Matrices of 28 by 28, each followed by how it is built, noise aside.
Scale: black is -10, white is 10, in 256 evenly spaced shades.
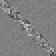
banded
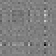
low rank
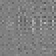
low rank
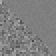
lower triangular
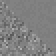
lower triangular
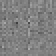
low rank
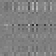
low rank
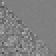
lower triangular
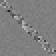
banded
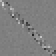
banded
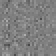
low rank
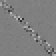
banded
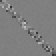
banded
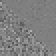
lower triangular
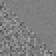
lower triangular
